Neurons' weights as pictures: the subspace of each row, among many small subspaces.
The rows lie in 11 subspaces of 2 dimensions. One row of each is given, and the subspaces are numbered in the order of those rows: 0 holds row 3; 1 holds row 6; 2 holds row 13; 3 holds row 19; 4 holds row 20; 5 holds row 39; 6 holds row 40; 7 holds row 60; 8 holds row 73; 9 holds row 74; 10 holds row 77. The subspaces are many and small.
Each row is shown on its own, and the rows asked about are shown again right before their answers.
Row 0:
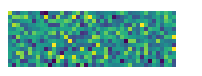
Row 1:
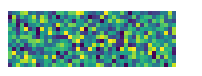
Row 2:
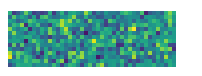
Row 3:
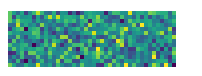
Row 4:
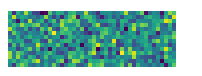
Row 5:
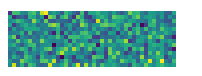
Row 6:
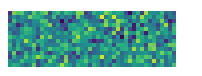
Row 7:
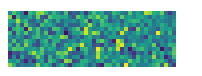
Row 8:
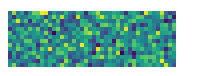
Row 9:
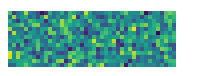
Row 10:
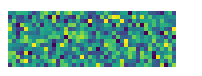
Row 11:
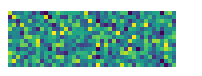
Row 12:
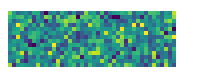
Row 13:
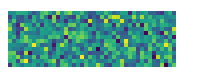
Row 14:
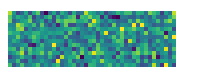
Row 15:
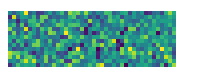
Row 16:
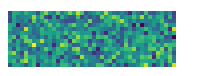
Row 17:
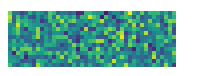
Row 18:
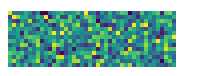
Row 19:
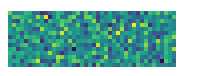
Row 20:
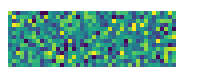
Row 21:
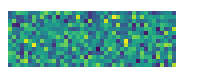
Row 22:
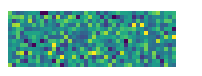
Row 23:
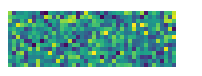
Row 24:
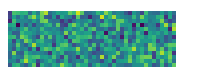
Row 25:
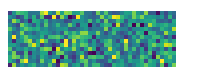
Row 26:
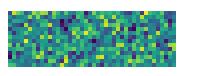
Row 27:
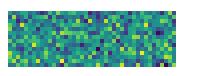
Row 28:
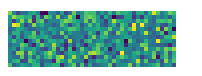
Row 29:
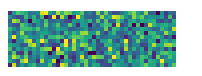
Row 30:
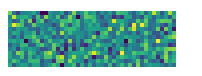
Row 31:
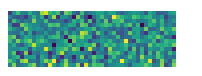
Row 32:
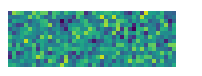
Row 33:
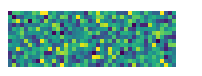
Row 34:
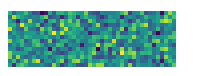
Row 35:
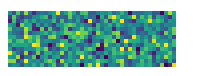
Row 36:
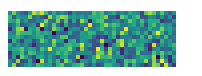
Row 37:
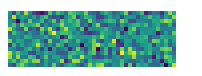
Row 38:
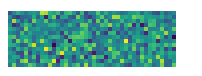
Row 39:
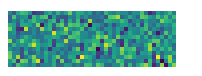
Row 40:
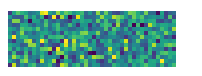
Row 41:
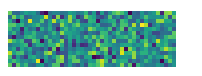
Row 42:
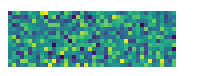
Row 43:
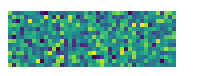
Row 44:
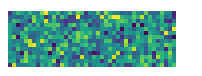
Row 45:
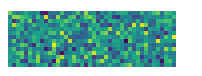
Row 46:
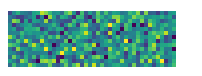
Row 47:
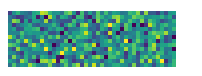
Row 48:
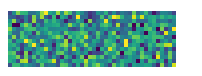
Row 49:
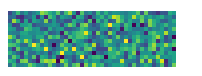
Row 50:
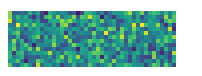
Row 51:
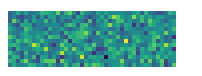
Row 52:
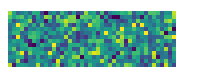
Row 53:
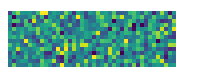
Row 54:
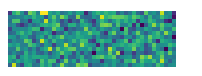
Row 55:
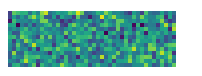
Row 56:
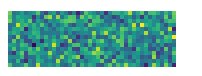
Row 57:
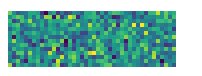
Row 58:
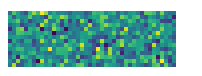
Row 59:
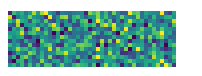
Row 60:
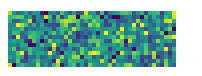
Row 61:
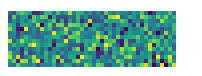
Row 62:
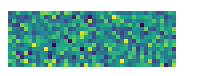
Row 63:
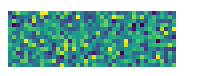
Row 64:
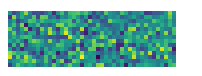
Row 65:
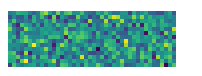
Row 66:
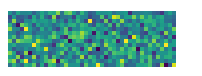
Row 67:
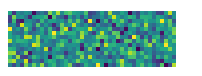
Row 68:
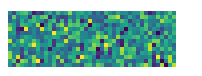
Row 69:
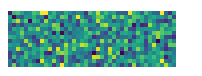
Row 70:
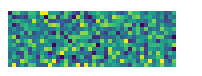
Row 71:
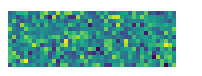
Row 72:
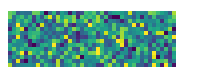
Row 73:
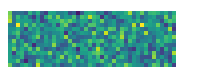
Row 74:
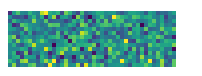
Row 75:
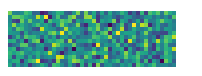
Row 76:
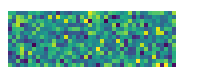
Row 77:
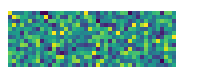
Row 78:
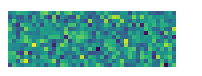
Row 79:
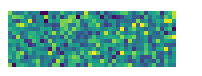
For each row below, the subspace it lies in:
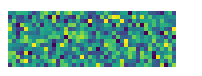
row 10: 2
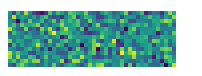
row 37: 0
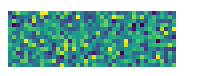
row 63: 4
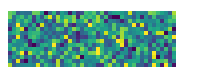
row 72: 7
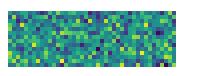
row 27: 4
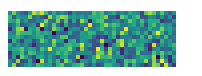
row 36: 5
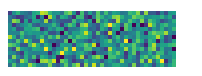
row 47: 3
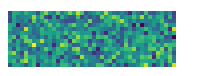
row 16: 0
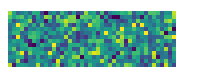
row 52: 7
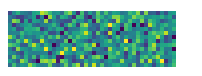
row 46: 3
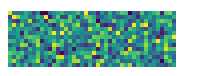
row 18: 10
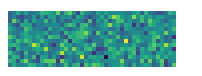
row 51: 3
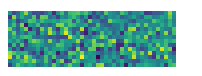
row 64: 1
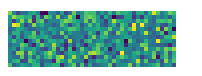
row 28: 4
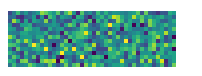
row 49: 3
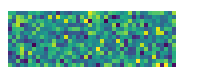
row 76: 4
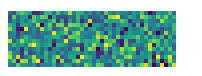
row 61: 5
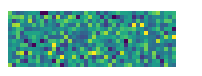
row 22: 2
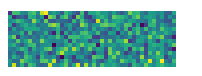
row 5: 9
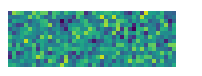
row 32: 1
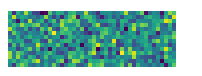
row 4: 0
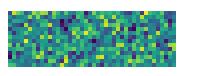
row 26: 1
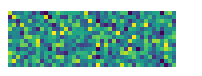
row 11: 10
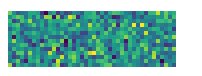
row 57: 6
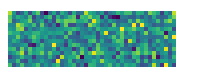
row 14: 5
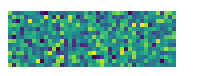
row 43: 6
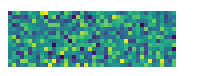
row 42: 9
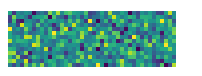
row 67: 9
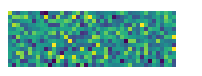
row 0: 9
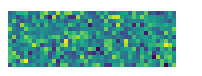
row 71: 6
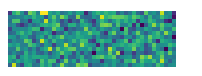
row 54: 5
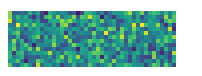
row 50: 8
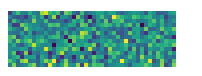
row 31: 9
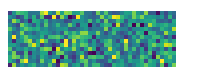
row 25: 6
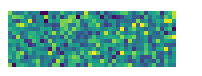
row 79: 7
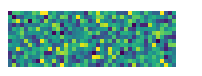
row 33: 2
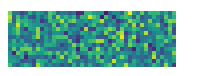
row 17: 1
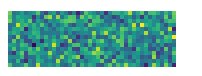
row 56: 0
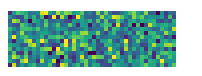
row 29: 6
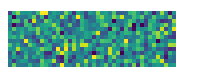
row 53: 4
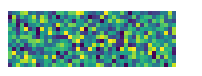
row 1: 1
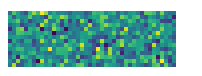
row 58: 5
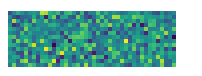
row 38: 10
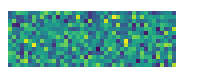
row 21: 4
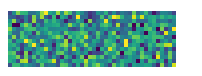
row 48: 4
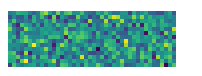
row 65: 2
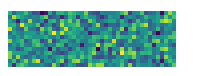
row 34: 7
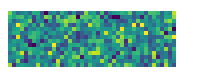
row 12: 7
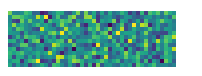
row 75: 3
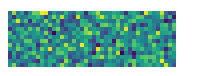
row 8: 0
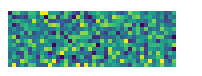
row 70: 9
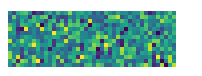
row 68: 5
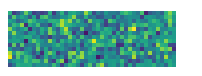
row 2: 1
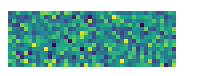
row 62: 9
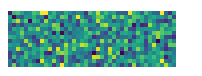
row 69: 2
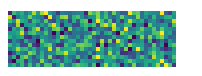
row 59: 10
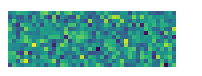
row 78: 2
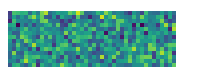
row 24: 8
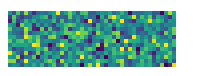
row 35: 3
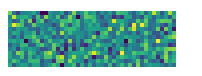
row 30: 4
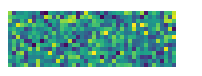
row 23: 0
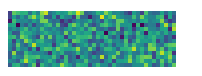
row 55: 8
